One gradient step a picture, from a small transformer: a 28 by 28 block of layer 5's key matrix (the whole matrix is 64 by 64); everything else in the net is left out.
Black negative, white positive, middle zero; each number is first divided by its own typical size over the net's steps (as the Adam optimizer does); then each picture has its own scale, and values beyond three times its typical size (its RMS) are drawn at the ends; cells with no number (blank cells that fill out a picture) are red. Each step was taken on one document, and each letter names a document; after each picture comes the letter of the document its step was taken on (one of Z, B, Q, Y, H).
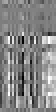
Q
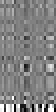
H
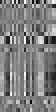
Q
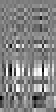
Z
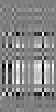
Z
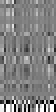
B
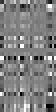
H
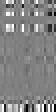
H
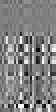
Q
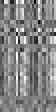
Q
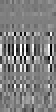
B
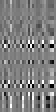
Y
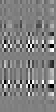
Y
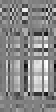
Z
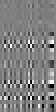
Y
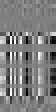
Q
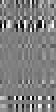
Y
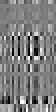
B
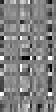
H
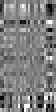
H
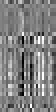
Q
